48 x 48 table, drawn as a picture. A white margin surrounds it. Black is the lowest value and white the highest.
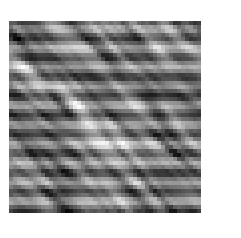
Slope: none. Stripes: horizontal, repeating 10 times. Ninth with the highest average: centre.
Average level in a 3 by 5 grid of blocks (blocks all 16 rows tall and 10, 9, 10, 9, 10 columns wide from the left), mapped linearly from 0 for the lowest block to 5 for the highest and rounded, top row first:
23223 | 24532 | 20421
